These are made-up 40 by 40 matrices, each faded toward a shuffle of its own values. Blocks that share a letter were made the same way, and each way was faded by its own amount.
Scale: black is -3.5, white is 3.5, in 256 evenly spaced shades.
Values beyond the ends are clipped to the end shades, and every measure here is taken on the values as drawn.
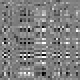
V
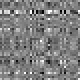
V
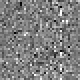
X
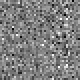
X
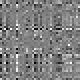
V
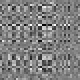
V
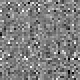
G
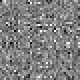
G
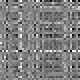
V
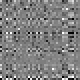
V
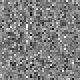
X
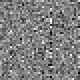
X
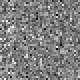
X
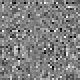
G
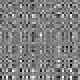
V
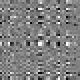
V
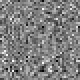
G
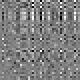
V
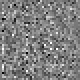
X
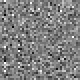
X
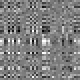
V
